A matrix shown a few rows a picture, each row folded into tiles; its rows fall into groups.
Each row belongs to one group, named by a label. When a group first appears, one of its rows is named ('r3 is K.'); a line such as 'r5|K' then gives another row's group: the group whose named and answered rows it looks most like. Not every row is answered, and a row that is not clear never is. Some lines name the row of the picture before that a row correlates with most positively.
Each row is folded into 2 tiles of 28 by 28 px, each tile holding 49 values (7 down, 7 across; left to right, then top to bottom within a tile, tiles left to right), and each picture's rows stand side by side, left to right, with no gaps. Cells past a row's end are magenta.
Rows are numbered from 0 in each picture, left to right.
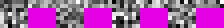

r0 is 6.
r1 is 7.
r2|6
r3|6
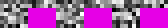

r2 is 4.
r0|6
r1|6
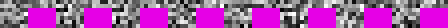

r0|6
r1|6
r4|4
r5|6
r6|7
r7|4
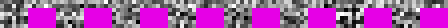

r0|6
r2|7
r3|7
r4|7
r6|6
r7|7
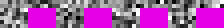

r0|7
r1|7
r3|6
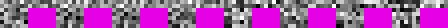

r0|7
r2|7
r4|4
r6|4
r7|6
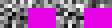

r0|7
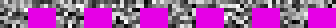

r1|7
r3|4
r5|4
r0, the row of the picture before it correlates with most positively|1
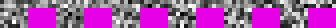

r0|6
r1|7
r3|7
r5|4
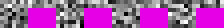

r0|7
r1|4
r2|6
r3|6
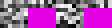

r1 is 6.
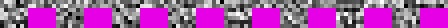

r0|4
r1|7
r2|4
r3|4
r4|4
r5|6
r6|6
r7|4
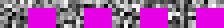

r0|7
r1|4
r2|7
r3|6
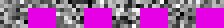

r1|6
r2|4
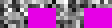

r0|4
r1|4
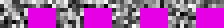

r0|4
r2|6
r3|7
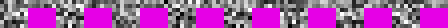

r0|4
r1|7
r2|4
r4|7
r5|6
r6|4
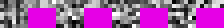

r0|6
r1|4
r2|6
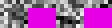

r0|7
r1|4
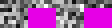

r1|7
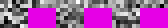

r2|4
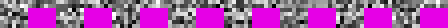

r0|7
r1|4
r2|6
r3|4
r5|6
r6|6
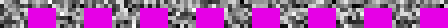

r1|4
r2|4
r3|7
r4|4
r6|4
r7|4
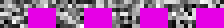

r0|6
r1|6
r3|4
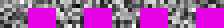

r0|7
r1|4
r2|4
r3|7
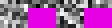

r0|7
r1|6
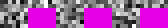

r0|6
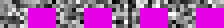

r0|4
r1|7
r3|6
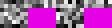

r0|6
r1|6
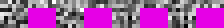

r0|6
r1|7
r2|6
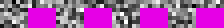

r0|6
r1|7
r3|4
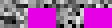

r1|4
